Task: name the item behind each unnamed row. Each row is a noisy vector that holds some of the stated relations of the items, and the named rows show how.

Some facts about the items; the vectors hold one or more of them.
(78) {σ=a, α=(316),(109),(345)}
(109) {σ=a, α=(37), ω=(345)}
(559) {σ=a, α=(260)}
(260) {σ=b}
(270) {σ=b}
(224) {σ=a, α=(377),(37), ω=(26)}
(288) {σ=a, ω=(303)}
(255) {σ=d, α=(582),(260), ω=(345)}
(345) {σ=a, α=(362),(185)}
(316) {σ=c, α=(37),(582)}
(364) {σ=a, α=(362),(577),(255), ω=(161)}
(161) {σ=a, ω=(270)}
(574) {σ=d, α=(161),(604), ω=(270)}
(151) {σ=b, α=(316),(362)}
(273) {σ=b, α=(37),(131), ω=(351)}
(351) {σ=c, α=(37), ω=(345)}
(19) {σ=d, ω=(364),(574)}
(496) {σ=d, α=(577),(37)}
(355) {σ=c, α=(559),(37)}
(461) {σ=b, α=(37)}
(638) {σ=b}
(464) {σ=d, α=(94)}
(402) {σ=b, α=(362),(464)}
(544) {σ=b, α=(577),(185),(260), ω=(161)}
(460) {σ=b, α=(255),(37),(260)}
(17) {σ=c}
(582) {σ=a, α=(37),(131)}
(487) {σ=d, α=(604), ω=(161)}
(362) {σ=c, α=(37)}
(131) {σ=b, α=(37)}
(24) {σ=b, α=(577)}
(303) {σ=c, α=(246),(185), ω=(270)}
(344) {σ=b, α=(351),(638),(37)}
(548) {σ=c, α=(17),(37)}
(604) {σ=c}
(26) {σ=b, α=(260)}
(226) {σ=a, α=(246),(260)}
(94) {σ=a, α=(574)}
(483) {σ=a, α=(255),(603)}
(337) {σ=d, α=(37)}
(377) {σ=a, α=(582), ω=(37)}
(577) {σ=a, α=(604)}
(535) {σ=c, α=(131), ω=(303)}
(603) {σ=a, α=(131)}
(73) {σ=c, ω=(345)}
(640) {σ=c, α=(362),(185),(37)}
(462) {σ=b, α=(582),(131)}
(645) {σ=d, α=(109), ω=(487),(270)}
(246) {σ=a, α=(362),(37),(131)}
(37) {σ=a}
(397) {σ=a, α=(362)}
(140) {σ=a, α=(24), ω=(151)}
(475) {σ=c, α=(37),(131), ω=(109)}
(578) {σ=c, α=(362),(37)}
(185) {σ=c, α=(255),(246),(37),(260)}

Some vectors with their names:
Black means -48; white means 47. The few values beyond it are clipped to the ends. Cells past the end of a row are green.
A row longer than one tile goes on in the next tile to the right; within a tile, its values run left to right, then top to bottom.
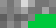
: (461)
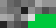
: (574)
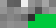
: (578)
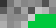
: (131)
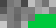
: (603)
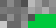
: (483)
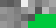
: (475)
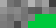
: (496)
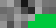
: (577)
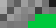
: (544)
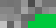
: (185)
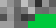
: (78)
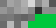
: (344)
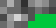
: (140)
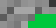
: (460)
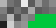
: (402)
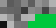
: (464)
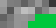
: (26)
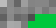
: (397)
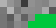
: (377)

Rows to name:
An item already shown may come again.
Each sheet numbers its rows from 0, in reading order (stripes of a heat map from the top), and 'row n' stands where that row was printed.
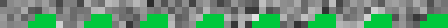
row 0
(351)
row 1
(603)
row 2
(645)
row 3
(255)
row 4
(604)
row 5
(19)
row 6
(131)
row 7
(78)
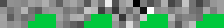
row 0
(351)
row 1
(73)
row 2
(37)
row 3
(17)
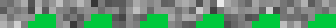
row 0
(362)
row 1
(645)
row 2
(355)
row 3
(73)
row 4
(224)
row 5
(316)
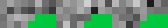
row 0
(24)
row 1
(344)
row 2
(645)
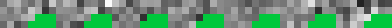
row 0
(270)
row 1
(288)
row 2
(364)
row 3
(548)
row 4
(246)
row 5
(344)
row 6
(260)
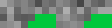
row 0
(345)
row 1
(246)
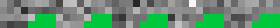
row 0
(487)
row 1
(638)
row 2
(559)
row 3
(151)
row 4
(337)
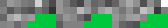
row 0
(24)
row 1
(226)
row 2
(73)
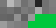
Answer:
(109)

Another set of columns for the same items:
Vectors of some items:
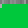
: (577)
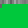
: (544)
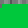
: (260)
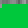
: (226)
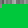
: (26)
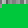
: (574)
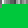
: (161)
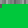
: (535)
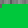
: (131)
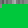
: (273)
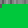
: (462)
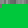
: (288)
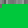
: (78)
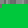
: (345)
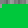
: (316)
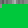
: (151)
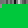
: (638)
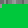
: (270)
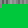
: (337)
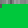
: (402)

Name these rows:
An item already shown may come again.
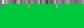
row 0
(604)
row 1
(548)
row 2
(73)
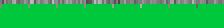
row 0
(26)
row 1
(574)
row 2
(496)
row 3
(645)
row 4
(344)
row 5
(577)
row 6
(464)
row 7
(260)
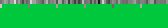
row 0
(24)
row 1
(604)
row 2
(17)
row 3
(638)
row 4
(224)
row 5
(351)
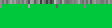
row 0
(496)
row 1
(17)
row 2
(397)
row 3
(255)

